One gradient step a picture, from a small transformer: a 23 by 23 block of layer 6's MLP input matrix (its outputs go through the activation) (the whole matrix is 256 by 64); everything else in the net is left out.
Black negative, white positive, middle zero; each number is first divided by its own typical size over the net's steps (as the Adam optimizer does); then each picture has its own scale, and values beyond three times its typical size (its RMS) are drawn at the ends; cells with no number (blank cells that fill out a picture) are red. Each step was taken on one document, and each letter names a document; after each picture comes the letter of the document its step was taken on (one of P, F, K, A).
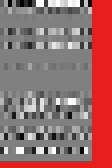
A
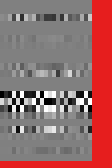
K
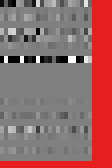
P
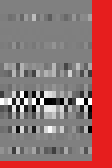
K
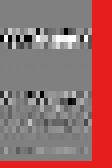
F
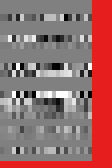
K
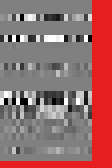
K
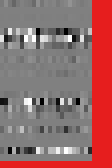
F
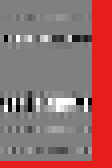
F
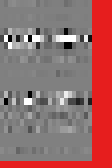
F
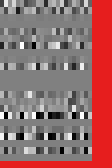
A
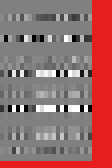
K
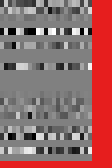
A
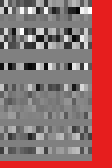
A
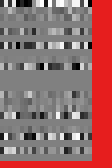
A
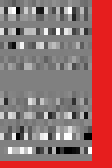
A
